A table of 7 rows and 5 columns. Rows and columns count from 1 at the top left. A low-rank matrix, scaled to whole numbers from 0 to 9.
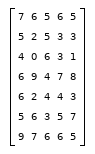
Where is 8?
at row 4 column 5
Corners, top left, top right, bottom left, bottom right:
7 5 9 5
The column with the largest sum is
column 1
